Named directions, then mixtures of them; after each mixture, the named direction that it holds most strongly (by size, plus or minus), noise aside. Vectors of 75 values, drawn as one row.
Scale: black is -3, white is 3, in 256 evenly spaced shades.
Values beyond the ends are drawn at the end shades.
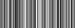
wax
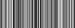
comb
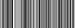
comb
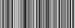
wax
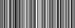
wax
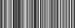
comb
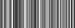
wax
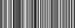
comb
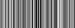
comb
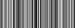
comb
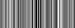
comb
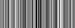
wax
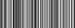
comb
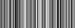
wax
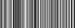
comb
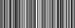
wax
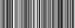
comb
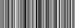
wax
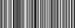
comb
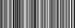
wax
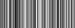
wax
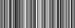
wax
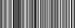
comb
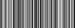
comb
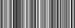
wax
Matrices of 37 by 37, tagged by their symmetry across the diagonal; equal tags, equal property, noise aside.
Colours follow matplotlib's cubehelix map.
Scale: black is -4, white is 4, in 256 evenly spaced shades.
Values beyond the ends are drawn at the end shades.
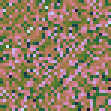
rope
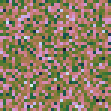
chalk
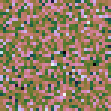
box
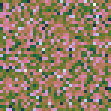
chalk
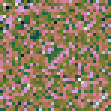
rope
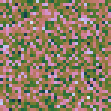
chalk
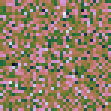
box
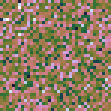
rope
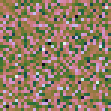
box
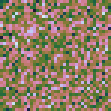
rope
